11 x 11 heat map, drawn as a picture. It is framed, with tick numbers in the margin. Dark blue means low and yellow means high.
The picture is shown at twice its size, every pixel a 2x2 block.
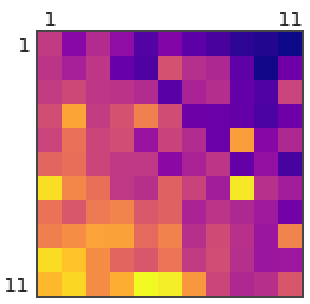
Mirror symmetry: none. Slope: up to the bottom left. Ninth with the lowest average: top right. Roughest part: middle right.
